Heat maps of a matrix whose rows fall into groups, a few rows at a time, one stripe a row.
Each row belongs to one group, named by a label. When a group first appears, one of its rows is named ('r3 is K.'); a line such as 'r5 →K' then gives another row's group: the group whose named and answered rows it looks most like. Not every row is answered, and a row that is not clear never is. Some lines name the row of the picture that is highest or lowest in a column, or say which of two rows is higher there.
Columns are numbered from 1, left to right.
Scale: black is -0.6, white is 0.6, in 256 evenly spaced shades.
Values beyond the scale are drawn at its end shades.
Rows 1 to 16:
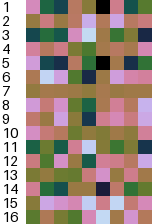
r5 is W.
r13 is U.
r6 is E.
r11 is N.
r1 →W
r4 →E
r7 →E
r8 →E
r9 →E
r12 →E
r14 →W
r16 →U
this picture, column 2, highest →6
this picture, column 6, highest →16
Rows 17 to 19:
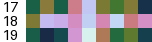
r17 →N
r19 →N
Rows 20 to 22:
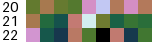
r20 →U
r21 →N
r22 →W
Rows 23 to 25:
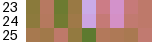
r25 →E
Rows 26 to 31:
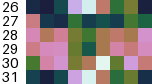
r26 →N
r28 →E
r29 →E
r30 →U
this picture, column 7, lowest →27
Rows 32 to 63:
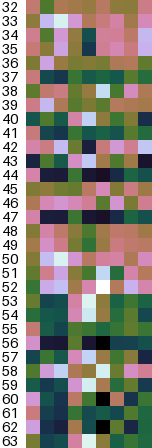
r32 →E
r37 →W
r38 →U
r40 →N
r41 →W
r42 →E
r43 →N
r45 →U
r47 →W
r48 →E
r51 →U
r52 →U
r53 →N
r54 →N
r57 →N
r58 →U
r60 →W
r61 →W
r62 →W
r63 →N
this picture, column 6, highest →52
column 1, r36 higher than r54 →Yes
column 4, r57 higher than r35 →Yes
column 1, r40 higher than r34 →No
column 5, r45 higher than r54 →No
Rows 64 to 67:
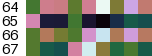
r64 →U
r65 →W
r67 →N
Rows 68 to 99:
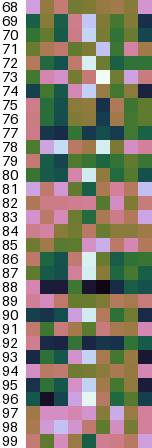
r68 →E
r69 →N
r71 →U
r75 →W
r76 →W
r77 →W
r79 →W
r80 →N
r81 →E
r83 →E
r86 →N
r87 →N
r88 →W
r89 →E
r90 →N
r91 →E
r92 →W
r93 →N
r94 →E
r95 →N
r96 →N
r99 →E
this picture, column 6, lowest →88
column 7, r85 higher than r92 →Yes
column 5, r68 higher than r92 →Yes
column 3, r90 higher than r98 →No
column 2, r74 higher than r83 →No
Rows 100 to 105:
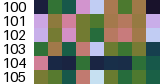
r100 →N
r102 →E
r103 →N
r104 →W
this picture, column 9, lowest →100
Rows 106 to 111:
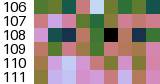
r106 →N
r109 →E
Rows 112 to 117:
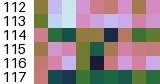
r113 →U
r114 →W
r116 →E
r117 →W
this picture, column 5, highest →113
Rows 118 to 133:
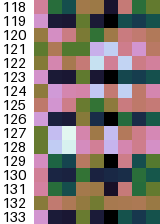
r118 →W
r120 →E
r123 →W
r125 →E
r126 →W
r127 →U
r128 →U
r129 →W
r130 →W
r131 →W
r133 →W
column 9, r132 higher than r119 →Yes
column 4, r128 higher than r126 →Yes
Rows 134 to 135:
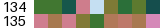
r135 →E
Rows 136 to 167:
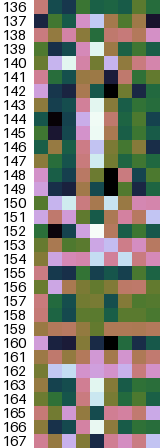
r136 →W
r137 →N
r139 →N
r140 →U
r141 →W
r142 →W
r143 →N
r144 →N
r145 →N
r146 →N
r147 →N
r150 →U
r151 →E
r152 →N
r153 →U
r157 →W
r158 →W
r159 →E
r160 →W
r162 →U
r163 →N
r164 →N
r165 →E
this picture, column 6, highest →150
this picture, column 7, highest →154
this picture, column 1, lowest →137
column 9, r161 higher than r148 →Yes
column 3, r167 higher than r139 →Yes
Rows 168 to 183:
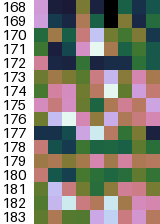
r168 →W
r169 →W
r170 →N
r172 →W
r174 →U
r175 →E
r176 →U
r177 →N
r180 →W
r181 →E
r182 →U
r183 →U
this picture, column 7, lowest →172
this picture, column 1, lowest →177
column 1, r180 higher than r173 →Yes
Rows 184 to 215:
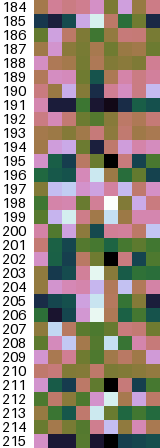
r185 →N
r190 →E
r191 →W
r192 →E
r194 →E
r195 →W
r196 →N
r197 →U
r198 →U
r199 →U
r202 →W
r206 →N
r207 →E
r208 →U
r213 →N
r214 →U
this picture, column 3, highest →199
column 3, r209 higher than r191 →Yes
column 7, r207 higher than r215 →Yes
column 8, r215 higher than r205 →No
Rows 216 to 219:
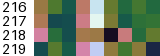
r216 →N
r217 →N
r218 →W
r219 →N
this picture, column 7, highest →218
